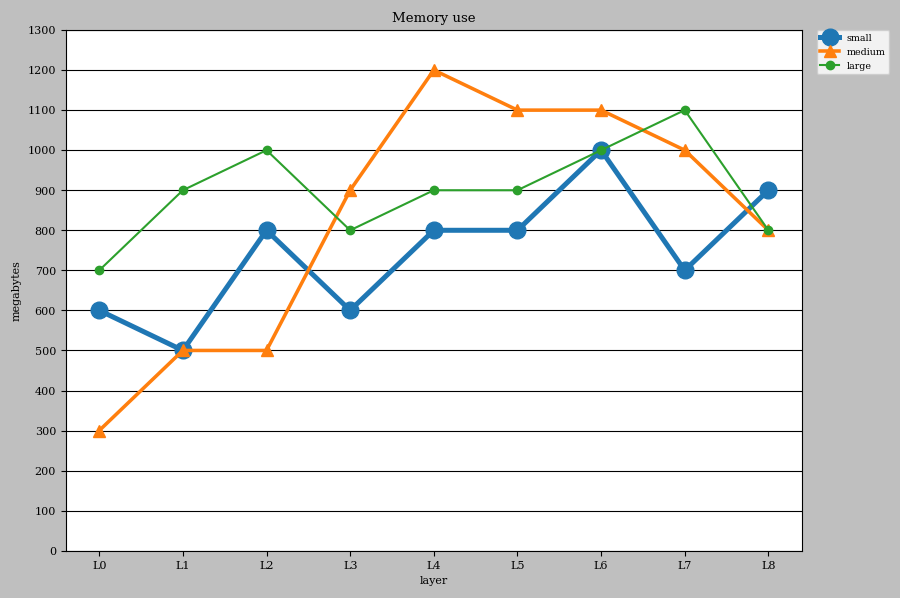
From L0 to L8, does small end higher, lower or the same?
higher
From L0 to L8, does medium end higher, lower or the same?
higher
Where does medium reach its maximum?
L4
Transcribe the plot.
Title: Memory use
x-axis: layer, ticks L0 L1 L2 L3 L4 L5 L6 L7 L8
y-axis: megabytes, ticks 0 100 200 300 400 500 600 700 800 900 1000 1100 1200 1300
Legend: small, medium, large
Values:
small: 600 500 800 600 800 800 1000 700 900
medium: 300 500 500 900 1200 1100 1100 1000 800
large: 700 900 1000 800 900 900 1000 1100 800
